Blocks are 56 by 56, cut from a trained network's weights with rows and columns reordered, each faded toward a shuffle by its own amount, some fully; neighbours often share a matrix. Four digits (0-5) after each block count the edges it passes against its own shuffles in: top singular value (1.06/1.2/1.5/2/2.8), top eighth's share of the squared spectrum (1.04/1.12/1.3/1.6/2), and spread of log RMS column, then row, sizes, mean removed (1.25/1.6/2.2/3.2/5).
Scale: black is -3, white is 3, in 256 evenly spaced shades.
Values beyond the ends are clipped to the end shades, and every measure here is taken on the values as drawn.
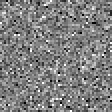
0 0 0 0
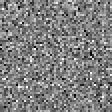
2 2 0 2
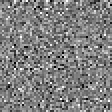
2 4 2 2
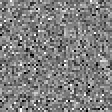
3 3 0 2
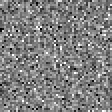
0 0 0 0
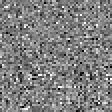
2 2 0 2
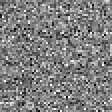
2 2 0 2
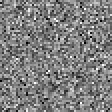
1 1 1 0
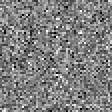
2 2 1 1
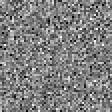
0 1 0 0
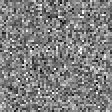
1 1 0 0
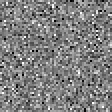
0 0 0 0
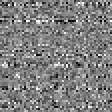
4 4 1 3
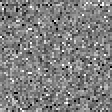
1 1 0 0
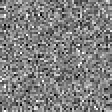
3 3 1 1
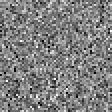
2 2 0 0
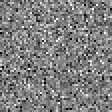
1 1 0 0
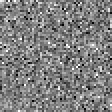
1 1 0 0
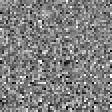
3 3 2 2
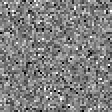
1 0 0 0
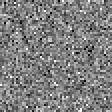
0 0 0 0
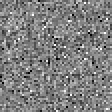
0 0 0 0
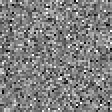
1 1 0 0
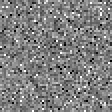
1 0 0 0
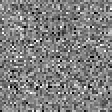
3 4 1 3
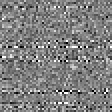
4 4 1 3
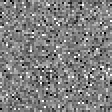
2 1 0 1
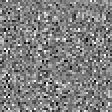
3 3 2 2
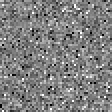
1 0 0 0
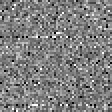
3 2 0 2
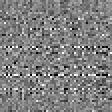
4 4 0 3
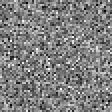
0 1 0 0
